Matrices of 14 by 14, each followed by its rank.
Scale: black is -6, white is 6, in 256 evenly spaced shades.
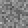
full rank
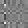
two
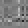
two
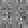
three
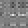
two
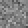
full rank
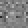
three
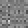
three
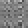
two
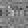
three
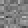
three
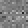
three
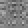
three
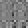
three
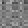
two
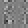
two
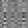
two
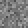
full rank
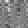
two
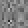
three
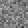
full rank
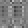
two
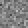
full rank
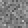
full rank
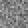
full rank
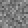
full rank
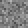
full rank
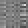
two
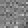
three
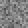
full rank
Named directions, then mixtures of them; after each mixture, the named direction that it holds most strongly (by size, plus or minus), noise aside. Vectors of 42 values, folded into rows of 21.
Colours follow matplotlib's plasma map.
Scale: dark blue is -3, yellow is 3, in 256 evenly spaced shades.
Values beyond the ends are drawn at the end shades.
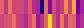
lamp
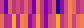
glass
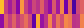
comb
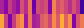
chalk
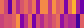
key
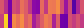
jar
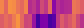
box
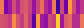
glass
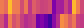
box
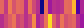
lamp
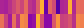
glass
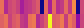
lamp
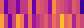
chalk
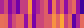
chalk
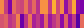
key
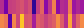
glass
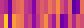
jar
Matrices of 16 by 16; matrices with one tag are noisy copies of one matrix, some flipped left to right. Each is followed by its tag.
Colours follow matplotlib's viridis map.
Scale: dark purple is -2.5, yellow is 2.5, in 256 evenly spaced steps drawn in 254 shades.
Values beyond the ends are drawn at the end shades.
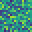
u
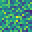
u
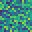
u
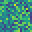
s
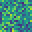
s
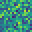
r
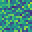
u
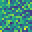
u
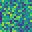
s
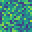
s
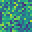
s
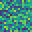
u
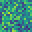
s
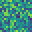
r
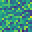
u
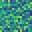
u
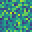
r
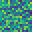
u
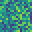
s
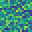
u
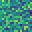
u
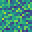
u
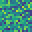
u
